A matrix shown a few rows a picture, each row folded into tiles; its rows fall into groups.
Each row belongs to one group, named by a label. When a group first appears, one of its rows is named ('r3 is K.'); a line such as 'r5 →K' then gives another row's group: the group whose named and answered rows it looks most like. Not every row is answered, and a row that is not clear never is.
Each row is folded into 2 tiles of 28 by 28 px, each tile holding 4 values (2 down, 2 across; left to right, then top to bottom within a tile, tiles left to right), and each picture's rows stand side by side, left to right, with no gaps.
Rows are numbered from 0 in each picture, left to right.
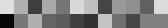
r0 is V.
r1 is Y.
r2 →V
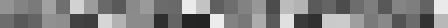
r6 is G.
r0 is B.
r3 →Y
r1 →Y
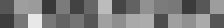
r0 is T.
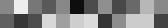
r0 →Y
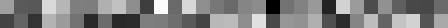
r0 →B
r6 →V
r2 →V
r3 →Y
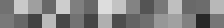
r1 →B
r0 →Y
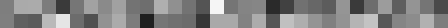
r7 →T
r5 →G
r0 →Y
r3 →B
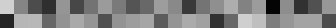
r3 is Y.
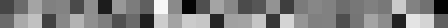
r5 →G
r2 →B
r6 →T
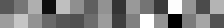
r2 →T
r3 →V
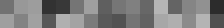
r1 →G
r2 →B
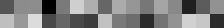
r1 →Y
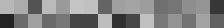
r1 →Y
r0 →V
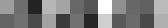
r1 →B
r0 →B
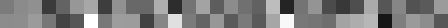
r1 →T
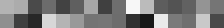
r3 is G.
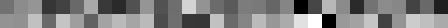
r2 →G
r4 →T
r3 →Y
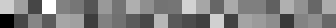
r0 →V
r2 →Y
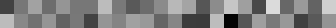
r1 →B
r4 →V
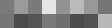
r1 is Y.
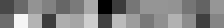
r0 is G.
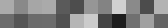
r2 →V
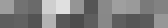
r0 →B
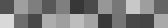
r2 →Y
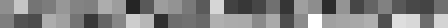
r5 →T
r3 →B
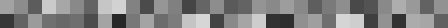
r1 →B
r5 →V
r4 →G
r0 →V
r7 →V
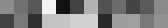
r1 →G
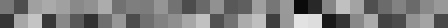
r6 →V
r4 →G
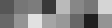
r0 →T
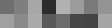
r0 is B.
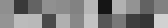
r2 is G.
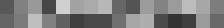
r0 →T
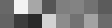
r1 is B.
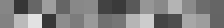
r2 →G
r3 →V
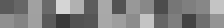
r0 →G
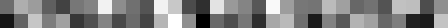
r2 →B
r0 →T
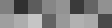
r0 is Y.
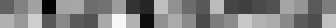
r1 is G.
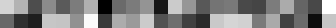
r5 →B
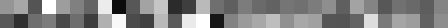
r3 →G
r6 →T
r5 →G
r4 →T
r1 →B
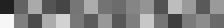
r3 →V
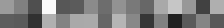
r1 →G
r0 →B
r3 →V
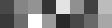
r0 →T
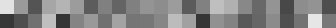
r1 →V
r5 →T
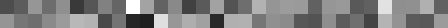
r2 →Y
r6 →B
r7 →Y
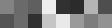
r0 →B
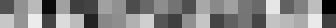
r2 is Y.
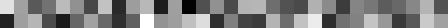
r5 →G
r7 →T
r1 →V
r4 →Y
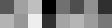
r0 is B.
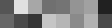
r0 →Y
